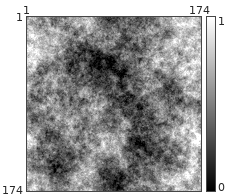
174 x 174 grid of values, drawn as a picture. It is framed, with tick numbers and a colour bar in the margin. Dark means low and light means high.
The halves do not mirror each other. No row or column stands out. There are no regular stripes.
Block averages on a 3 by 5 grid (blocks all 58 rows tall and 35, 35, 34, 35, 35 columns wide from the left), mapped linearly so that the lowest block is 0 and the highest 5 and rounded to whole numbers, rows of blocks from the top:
41025 / 22113 / 22114
